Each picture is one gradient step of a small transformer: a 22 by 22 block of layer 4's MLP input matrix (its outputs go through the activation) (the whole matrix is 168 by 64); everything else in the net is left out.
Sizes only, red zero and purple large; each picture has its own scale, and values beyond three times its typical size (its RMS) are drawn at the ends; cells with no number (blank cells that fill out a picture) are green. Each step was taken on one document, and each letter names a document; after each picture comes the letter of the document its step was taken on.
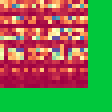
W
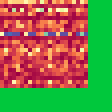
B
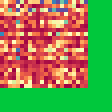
B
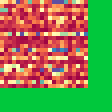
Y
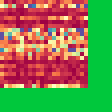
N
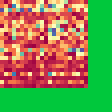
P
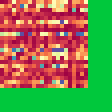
Y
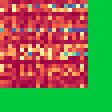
N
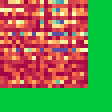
Y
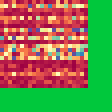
N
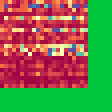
N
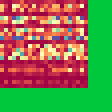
W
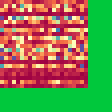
W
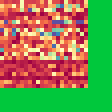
P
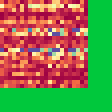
P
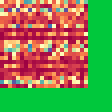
B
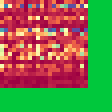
N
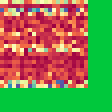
B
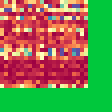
P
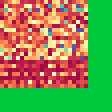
P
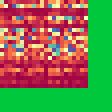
W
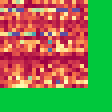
B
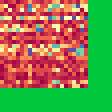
P
